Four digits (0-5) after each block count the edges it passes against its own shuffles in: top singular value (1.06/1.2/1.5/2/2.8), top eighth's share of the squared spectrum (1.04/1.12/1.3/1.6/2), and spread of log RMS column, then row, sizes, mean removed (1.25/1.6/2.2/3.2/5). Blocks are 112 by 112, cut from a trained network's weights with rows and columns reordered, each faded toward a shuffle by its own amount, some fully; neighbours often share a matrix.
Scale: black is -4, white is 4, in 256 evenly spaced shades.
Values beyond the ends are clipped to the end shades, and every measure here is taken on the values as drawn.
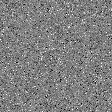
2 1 0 0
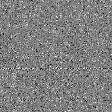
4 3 0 2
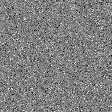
2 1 0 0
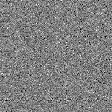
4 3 1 2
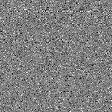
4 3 0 2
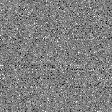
3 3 1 2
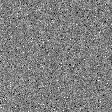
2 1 0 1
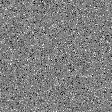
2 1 0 0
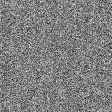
2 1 0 0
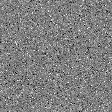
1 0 0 0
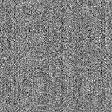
3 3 1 2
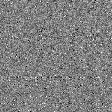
3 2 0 1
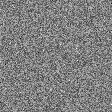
0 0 0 0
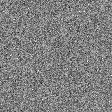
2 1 0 0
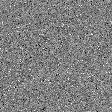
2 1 0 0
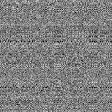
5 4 1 3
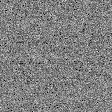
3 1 0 0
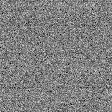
3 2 0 1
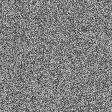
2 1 0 0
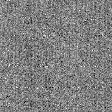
3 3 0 2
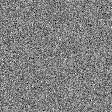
0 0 0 0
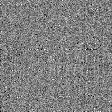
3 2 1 1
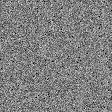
1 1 0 0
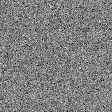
0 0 0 0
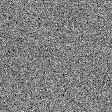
1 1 0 0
